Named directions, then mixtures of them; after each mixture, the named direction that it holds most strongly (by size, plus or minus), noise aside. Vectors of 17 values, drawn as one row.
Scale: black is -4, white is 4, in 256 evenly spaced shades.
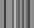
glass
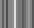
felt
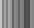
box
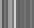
felt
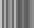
box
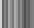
box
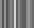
felt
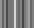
felt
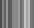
box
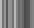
box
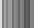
box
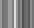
felt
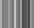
box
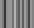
glass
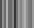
felt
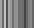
box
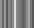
felt
